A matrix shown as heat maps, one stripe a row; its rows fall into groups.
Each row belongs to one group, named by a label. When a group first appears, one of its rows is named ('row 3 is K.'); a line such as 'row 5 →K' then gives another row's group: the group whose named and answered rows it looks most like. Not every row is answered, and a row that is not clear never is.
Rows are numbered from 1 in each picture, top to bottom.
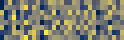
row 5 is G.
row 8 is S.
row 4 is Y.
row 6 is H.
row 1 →S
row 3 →H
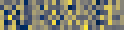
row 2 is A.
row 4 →S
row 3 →H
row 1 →H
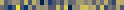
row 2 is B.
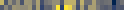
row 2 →G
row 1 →G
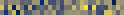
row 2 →B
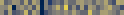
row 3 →S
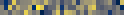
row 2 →B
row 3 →G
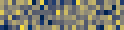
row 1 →B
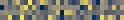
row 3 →G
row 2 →S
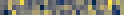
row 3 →Y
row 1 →A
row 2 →S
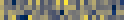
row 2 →G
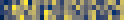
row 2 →A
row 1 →Y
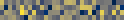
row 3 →S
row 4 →H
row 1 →G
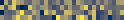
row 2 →H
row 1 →A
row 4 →B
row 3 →Y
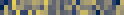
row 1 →Y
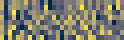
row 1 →A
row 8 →B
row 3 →Y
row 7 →S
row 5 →G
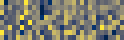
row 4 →Y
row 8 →B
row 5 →B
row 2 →S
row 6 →S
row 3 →G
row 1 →G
